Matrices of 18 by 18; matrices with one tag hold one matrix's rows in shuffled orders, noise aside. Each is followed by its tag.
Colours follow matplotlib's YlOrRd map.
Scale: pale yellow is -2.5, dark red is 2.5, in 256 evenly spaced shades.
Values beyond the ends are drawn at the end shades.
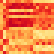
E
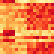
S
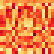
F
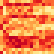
E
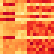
S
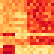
S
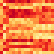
E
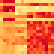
S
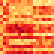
E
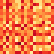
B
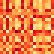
B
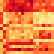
E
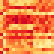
E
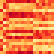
E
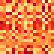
F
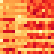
S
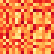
B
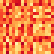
B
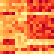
S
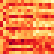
E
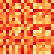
B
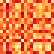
B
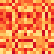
F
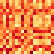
B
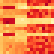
S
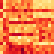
E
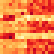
S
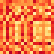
B
